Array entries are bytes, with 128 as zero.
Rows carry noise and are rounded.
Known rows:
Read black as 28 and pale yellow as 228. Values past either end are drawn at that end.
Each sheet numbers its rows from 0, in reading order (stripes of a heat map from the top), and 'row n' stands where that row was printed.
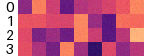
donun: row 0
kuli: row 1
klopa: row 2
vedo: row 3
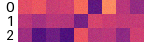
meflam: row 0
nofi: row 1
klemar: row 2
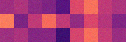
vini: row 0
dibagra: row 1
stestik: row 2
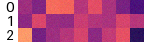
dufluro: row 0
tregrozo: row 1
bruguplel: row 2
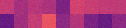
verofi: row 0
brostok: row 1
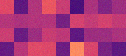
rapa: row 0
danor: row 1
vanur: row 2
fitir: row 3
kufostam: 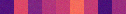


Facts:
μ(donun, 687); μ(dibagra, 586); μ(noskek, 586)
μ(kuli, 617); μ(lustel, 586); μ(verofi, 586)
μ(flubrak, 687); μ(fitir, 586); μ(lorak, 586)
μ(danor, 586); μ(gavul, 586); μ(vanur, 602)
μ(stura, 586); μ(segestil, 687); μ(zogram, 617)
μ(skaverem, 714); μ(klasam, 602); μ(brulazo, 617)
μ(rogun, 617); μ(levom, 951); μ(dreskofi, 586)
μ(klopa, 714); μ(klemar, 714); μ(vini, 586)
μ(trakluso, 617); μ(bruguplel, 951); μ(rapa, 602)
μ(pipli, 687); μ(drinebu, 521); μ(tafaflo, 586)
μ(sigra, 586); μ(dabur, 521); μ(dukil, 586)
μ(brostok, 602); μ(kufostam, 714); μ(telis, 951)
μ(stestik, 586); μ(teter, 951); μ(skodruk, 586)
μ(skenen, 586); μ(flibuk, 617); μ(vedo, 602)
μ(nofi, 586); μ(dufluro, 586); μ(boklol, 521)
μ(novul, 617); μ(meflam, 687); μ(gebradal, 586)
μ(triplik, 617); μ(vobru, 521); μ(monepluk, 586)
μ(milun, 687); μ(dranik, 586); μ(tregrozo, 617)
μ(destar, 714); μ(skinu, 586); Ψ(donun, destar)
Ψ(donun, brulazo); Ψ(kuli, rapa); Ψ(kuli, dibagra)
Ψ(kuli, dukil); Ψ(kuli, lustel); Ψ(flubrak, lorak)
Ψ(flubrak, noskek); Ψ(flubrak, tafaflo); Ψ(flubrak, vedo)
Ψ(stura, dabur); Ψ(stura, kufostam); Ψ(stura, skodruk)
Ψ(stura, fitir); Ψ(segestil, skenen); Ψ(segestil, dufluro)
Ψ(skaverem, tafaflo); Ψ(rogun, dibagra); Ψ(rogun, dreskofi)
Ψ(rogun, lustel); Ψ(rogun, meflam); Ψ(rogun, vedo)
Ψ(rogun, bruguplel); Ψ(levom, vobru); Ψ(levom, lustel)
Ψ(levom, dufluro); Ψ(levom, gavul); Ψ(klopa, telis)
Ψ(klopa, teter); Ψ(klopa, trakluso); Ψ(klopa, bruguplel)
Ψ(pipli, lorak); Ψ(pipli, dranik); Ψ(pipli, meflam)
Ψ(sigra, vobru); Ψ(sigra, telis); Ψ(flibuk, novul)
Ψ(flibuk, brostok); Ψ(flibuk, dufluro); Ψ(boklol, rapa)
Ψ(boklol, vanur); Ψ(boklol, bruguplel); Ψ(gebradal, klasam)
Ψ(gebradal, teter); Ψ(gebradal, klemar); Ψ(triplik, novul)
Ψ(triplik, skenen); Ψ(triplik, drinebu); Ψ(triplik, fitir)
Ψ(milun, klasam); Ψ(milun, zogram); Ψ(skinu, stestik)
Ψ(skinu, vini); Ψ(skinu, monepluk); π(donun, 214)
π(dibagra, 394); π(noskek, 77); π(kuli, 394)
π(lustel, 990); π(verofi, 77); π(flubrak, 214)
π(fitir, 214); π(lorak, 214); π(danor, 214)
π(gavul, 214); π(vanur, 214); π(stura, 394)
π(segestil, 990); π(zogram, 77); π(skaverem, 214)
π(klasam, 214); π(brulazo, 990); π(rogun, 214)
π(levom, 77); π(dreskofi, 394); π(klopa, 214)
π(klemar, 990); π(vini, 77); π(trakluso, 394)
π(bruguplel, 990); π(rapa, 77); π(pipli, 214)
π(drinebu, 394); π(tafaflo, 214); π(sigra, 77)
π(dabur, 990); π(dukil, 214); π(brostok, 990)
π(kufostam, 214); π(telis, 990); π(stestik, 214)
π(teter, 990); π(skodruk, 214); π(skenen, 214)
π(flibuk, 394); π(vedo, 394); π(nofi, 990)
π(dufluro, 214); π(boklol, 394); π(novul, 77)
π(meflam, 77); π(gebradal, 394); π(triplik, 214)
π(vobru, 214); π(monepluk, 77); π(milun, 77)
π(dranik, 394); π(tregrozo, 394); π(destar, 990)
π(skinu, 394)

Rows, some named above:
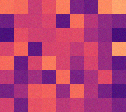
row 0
rogun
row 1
skodruk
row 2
novul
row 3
skaverem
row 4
lustel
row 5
trakluso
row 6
skenen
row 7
gavul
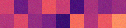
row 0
rapa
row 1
skinu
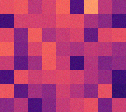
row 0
meflam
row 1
novul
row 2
sigra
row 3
dukil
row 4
rapa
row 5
novul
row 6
telis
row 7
destar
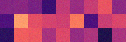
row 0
zogram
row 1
triplik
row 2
drinebu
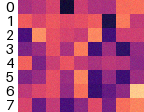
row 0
milun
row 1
levom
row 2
triplik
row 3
vobru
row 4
dukil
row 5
vobru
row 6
boklol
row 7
gebradal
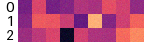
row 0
brulazo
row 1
stura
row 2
milun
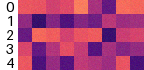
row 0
kuli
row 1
klasam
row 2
flibuk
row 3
rapa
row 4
teter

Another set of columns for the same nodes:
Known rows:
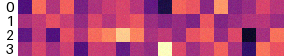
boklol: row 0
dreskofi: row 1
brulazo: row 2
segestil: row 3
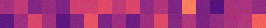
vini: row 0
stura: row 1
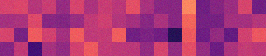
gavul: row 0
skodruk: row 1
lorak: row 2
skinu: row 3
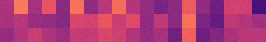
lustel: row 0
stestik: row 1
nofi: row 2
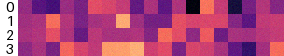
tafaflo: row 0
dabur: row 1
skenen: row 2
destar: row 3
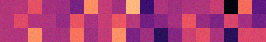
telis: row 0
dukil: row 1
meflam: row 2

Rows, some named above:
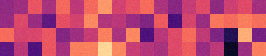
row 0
klemar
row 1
gebradal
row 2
vobru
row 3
brulazo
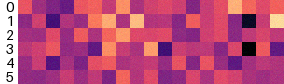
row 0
klasam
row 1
donun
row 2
klemar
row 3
telis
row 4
skinu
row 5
vanur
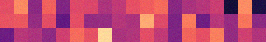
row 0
levom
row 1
dufluro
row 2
zogram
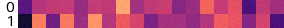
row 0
tregrozo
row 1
kuli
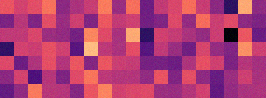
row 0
vobru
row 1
rapa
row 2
telis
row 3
klopa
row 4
vedo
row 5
skinu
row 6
kufostam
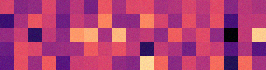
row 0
brostok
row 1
novul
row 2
donun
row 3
bruguplel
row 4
flibuk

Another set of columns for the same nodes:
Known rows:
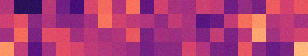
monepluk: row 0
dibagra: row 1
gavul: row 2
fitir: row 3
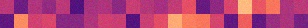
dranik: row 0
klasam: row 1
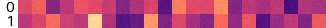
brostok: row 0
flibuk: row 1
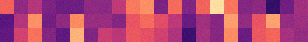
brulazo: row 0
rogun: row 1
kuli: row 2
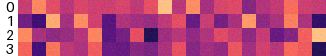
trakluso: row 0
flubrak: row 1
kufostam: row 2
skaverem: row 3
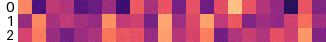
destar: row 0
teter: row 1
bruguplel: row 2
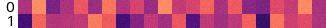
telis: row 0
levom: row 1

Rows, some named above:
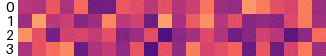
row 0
meflam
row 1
teter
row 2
skenen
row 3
klemar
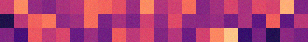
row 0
bruguplel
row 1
gebradal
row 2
donun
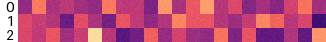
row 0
teter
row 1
vedo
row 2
triplik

